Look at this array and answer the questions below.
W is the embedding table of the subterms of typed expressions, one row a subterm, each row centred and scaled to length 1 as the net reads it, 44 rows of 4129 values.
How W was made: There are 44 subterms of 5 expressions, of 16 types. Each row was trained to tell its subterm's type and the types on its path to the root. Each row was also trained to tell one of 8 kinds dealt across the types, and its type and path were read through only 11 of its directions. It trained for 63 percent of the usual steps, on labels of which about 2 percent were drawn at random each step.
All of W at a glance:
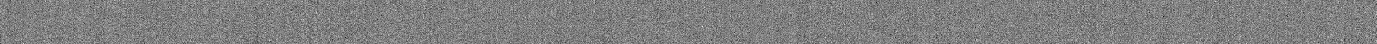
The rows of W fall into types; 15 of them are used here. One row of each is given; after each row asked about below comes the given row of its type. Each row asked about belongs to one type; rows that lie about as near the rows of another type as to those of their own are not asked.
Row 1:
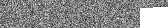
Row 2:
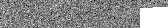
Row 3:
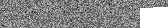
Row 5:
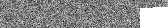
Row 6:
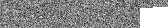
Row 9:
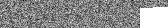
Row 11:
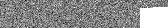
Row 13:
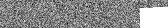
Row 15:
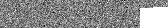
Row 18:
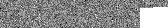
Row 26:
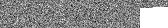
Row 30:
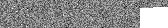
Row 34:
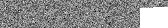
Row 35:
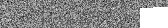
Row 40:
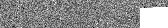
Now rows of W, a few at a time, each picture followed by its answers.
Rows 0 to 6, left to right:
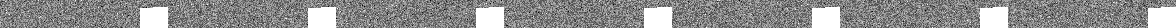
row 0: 11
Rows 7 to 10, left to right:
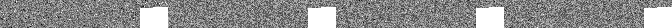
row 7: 26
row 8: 5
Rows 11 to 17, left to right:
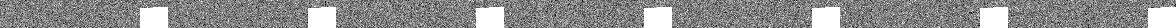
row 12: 9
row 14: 30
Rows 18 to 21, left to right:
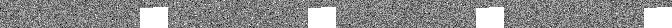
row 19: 3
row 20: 40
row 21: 1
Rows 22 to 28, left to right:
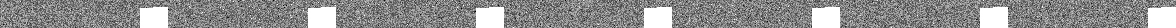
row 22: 11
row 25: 6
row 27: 5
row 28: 30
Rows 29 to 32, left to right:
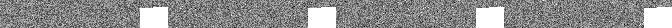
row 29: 11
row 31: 1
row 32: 26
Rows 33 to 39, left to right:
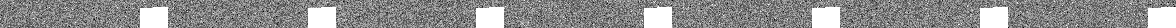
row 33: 13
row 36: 3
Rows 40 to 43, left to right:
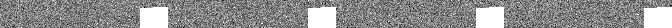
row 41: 13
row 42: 15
